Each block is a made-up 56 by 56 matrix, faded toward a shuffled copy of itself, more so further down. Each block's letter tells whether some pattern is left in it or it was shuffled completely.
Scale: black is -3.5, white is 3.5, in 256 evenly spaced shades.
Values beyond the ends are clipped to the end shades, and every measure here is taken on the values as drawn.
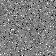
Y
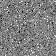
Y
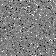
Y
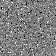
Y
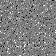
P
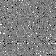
P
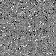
P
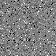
P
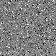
Y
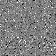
P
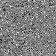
P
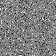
Y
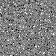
P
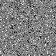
P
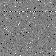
P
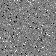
Y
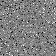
Y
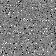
P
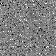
P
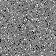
Y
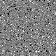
P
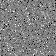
Y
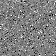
P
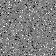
Y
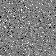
P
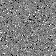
Y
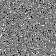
P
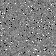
Y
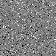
P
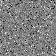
Y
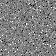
Y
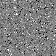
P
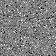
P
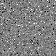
P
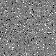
P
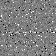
P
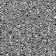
P
